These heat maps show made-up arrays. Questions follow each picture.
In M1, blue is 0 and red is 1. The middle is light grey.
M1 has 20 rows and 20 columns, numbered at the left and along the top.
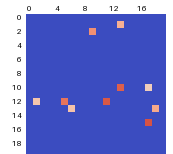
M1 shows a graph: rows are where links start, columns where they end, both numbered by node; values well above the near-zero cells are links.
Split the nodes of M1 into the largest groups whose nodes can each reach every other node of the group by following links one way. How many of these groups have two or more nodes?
0
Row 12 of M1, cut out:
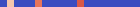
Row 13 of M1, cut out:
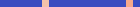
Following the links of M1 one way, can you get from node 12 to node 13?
yes
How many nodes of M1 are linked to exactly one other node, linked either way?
7
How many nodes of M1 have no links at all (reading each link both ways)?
8
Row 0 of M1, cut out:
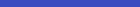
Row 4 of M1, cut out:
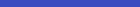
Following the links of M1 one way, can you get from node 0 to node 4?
no
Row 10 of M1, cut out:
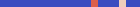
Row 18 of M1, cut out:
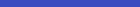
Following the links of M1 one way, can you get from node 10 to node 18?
yes
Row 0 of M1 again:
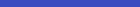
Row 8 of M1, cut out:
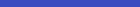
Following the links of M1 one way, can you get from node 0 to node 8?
no
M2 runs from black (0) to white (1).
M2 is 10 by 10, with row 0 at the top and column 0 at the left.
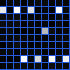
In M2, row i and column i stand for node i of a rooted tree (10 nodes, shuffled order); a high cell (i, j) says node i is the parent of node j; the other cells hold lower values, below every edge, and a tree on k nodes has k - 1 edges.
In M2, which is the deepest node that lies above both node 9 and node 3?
8
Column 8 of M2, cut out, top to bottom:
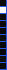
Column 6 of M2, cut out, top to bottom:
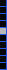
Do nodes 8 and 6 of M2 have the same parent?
no
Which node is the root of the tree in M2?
1
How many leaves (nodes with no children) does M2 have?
7
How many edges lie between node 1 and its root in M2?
0
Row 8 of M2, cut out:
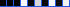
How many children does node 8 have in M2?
4
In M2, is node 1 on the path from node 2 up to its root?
yes
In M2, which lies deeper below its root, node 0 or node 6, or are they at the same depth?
node 6
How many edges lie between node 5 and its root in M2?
2
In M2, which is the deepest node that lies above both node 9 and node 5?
8
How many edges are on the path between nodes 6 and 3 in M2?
4
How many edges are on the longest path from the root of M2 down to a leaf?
2
